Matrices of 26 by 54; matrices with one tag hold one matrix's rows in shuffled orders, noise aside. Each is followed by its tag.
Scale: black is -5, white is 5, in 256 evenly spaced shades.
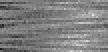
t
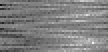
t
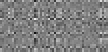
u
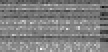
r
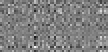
u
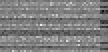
r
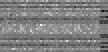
r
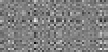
u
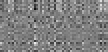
u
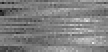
t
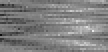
t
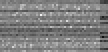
r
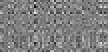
u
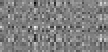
u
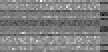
r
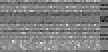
r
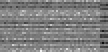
r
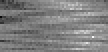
t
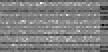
r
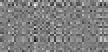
u
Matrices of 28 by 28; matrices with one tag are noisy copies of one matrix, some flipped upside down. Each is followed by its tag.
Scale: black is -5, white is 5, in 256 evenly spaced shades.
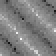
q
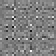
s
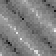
q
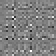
s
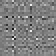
s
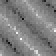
q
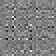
s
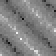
q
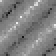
q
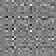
s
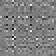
s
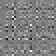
s
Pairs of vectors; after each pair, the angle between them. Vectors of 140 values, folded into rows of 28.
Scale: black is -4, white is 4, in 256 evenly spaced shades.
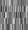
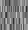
nearly opposite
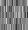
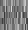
partly opposed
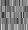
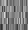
partly opposed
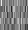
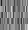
nearly opposite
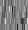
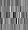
orthogonal
